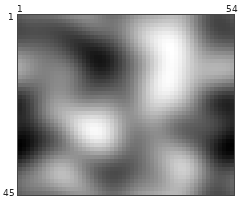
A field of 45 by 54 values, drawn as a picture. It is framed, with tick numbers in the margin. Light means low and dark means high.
Average level on the scale: 50%. Lone odd cells: none. Odd rows or columns: none. Mirror symmetry: none. Histogram: bell-shaped. Ninth with the lowest average: top right.
